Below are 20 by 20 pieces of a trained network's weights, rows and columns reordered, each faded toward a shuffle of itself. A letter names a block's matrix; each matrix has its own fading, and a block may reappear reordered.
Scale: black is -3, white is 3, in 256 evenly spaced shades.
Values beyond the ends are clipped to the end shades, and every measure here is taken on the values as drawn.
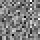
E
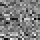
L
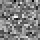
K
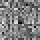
L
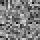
E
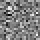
E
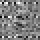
L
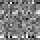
L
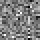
E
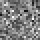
E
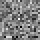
K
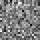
E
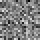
K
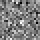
E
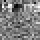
L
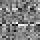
L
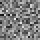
K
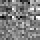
L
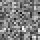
K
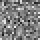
K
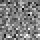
K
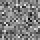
K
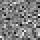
E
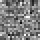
L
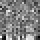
L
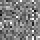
E
